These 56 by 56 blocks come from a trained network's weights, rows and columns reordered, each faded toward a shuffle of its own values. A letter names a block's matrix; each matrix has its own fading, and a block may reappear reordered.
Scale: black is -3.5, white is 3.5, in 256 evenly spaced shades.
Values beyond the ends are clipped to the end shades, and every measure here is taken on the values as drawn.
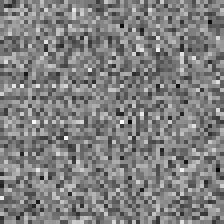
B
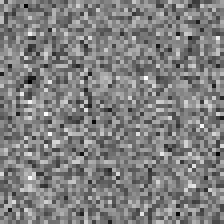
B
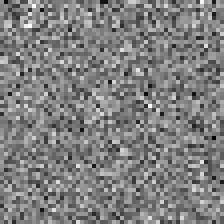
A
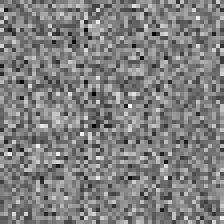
A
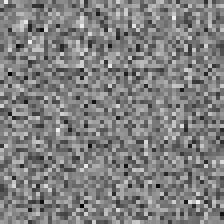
B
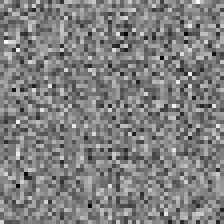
A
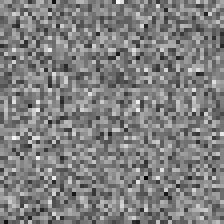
A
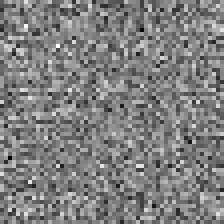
B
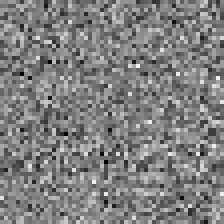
A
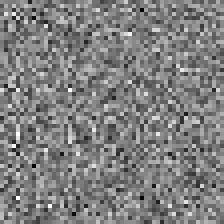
B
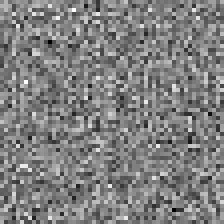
B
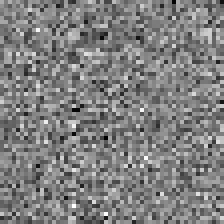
B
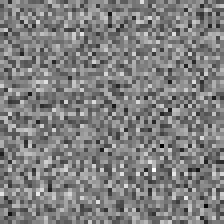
A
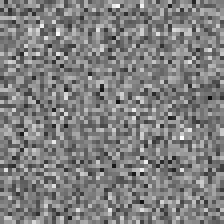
A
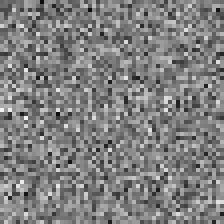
A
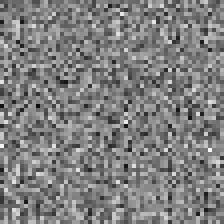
B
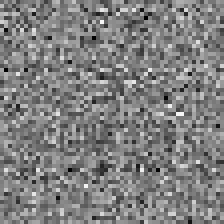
A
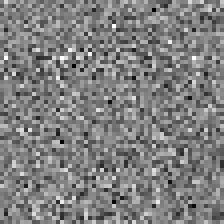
A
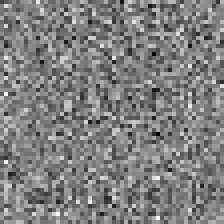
B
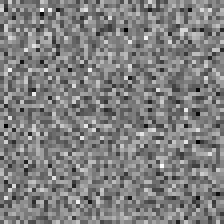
A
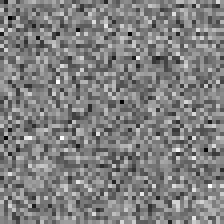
A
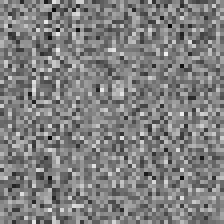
B
